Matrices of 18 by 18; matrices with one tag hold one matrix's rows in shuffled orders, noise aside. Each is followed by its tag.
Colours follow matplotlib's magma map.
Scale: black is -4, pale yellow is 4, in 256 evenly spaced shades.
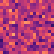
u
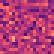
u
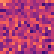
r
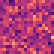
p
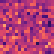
r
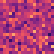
p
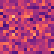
u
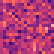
p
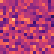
u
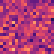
u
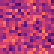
p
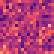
r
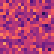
r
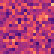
p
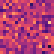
r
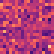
r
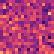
r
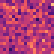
p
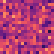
r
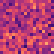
p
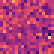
r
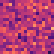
p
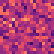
u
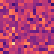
u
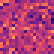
u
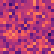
p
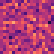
p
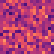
p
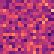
p
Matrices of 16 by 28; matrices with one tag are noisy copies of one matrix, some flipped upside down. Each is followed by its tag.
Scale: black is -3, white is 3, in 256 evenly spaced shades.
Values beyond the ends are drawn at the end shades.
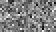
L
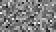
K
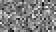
L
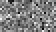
L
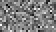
K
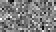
L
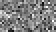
L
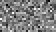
K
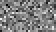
K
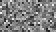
K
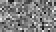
L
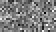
L
